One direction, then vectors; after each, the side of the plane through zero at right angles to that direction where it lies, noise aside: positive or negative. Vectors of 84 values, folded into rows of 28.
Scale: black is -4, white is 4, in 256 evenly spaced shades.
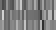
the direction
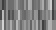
positive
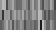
negative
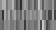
negative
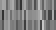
negative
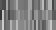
positive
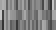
negative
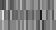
positive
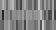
negative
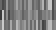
positive
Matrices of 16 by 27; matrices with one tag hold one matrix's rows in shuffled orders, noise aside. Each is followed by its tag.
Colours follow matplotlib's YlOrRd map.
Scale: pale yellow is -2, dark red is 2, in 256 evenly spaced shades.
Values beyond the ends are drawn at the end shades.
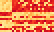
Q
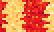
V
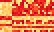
Q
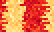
V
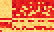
Q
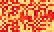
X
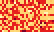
X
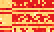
Q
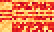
Q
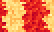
V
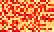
X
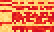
Q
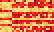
Q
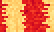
V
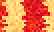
V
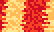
V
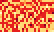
X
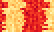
V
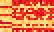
Q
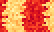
V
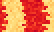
V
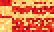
Q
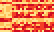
Q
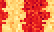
V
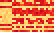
Q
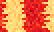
V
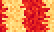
V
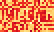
X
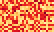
X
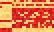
Q
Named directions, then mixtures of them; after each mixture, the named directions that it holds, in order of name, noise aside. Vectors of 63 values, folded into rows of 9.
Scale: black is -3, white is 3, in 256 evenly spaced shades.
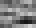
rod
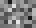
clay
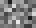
clay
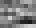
rod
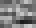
rod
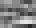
rod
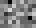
clay, rod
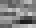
rod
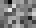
clay, rod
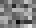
clay, rod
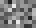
clay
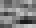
rod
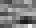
rod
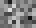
clay, rod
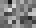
clay, rod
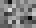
clay, rod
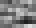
rod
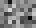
clay, rod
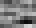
rod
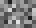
clay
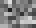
clay, rod
